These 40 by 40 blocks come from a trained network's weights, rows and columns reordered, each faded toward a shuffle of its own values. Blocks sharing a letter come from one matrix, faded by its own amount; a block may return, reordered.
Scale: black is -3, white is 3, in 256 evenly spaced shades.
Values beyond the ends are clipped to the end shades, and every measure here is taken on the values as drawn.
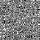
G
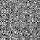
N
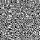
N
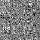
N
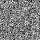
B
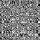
N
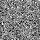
B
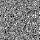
G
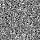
B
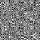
N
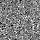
B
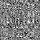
N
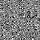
N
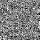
G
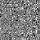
G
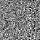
G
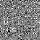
N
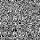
G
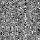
G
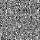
G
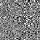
N
